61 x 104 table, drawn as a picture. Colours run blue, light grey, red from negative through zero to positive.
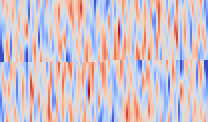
Grain: streaks running down. Symmetry: a half turn. Slope: none. Histogram: bell-shaped.
